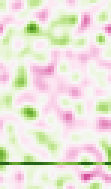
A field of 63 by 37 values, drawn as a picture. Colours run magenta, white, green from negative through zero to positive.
Row 55 stands out from the rest. Neither half mirrors the other. The bottom right is the roughest part. On average the colour sits 50% of the way up the scale.
